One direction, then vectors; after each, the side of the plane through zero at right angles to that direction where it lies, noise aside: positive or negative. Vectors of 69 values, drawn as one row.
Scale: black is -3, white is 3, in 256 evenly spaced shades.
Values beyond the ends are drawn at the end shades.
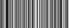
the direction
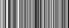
negative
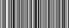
negative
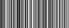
negative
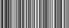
positive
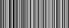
negative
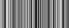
negative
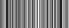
positive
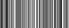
positive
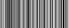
positive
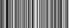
positive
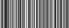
positive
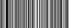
positive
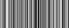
negative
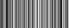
positive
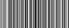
negative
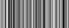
negative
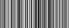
negative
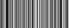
positive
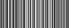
positive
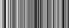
negative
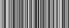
negative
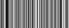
positive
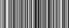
negative
